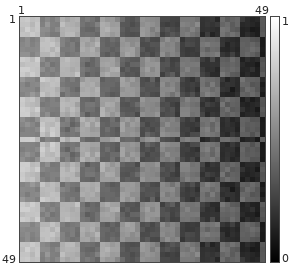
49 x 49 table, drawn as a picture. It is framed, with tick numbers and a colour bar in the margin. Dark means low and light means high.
The field climbs toward the left. The field is checkered. The top and bottom halves mirror each other. No single row or column stands out from its neighbours.
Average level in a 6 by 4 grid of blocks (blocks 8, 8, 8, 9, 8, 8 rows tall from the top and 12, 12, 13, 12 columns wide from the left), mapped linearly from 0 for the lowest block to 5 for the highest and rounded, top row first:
5320 | 5320 | 5320 | 5320 | 5320 | 5320
